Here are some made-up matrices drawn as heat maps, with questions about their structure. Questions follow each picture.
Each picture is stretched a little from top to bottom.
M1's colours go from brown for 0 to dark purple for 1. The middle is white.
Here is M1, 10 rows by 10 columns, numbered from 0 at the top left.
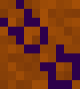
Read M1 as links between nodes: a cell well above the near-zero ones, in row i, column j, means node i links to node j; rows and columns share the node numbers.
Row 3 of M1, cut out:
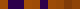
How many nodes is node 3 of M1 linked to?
3
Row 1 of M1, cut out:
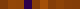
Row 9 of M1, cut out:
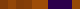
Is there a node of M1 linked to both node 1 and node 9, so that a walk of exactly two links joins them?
no
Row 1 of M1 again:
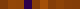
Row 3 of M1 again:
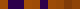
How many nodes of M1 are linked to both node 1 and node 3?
0
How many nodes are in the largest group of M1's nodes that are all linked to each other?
3
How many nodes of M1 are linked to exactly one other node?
2
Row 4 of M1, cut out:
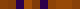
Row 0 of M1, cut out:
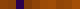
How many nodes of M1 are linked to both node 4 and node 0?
1
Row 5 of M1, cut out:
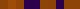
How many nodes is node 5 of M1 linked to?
3
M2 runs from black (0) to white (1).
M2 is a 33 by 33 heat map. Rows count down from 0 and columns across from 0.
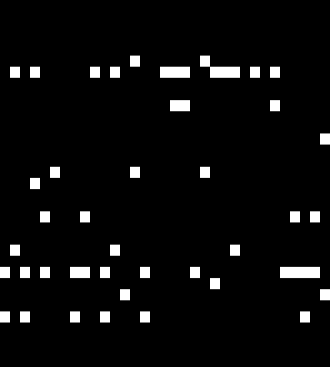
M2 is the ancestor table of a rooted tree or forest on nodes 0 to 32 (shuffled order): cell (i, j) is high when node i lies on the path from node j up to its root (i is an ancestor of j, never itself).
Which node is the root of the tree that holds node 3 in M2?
6
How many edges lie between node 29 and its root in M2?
2
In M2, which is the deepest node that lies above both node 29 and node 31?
19
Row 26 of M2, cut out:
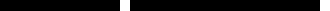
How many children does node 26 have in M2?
1
